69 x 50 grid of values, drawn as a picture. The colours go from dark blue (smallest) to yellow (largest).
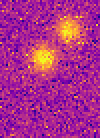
Stripes: none. Bumps: two. Mirror symmetry: none. Odd rows or columns: none. Average level on the scale: 40%.
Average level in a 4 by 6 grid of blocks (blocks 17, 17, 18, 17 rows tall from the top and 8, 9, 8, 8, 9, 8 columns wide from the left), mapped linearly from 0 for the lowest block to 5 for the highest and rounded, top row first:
000230 / 015320 / 001000 / 000000
